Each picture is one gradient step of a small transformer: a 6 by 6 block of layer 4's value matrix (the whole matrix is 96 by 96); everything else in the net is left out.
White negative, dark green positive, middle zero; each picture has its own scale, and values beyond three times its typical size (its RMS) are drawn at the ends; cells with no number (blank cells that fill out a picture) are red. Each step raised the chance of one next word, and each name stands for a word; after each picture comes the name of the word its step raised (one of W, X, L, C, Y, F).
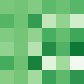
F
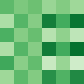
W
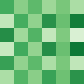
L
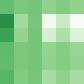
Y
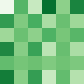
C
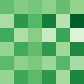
L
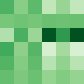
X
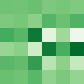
W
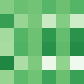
F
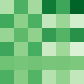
C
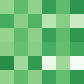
F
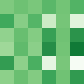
F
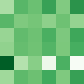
F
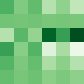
X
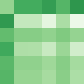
Y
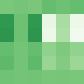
Y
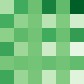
C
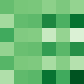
L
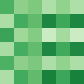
L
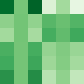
X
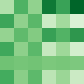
C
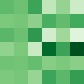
L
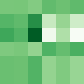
Y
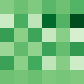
W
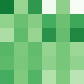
X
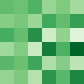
L
